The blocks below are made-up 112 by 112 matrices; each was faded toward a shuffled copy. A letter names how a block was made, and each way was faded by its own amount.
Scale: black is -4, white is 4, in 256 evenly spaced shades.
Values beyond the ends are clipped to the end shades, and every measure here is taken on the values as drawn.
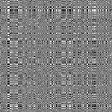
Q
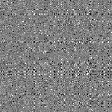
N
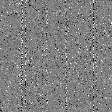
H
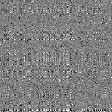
N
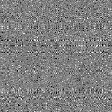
N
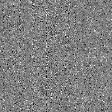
H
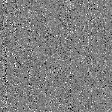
H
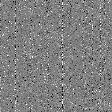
H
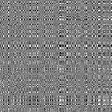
Q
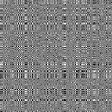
Q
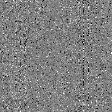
H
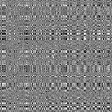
Q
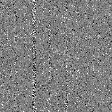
H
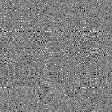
N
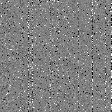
H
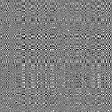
Q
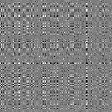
Q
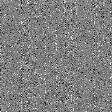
H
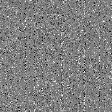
H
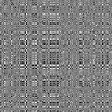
Q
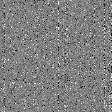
H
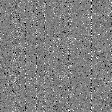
H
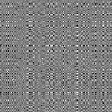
Q
